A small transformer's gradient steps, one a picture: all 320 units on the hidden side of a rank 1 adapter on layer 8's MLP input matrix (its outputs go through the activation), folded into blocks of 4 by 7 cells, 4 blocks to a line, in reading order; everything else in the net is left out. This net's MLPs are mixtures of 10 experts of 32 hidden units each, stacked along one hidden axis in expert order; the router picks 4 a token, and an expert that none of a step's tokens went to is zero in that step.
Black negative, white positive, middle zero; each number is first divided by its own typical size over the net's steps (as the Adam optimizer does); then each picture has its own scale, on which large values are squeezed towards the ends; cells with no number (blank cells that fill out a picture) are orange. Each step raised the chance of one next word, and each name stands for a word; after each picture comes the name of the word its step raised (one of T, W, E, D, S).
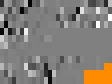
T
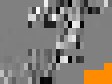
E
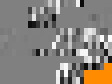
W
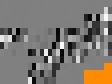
W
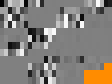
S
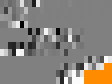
S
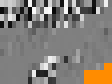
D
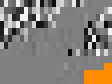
D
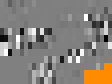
E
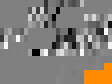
E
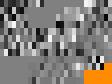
S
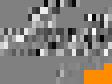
E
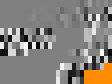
W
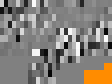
E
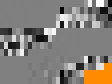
S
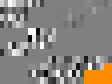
D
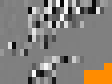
D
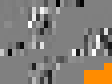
T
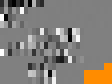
T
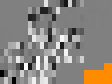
S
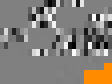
D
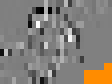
T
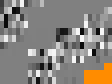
W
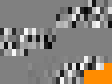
D
